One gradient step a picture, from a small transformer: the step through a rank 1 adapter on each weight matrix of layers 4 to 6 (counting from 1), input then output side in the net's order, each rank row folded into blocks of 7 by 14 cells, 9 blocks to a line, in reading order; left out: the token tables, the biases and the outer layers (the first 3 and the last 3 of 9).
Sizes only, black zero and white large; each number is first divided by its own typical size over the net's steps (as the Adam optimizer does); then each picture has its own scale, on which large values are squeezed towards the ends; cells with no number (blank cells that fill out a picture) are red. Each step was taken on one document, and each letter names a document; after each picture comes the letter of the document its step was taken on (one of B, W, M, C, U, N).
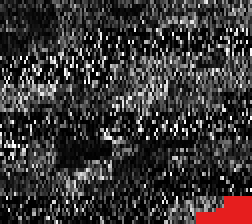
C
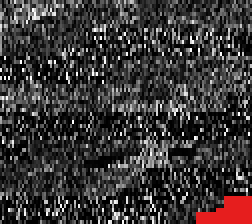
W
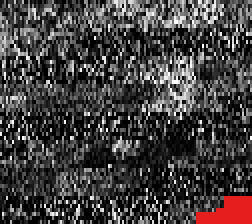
W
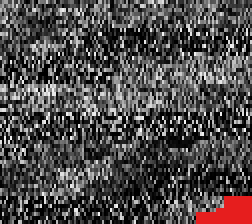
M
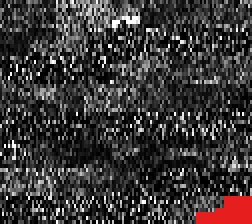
C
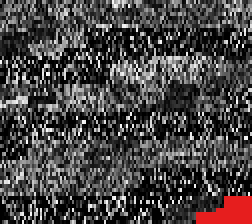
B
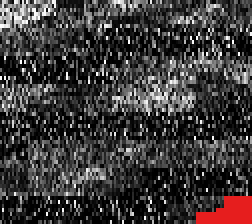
W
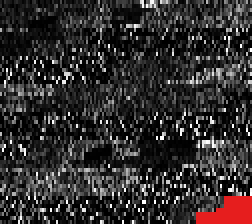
C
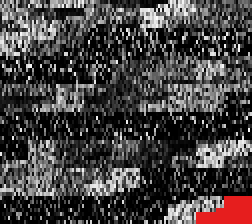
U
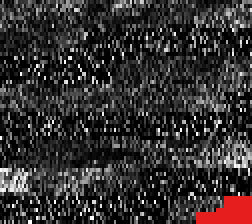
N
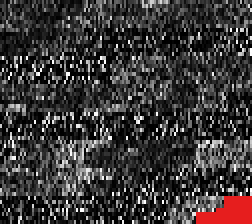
C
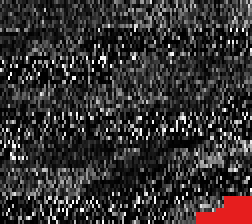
C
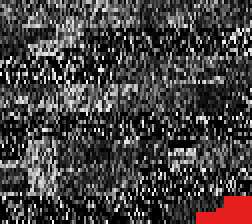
B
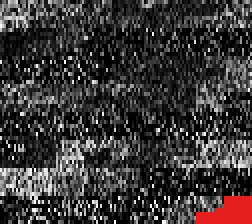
N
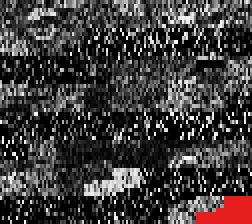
U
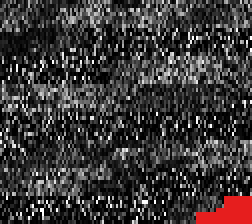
C
